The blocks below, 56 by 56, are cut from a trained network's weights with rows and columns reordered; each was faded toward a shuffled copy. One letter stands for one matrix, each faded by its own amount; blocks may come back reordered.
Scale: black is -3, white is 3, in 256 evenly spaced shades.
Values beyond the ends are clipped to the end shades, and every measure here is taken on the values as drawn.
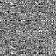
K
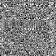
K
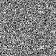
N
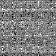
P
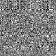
K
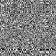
K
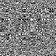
K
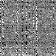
P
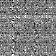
P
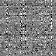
P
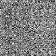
K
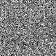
N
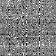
P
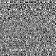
K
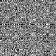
K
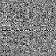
K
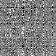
P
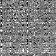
P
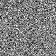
N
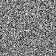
N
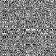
K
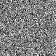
N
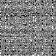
P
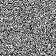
N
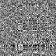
K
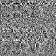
K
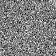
N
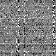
P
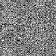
K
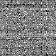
P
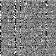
P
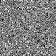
N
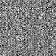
K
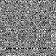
K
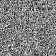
N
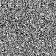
N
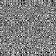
K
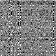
P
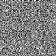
K
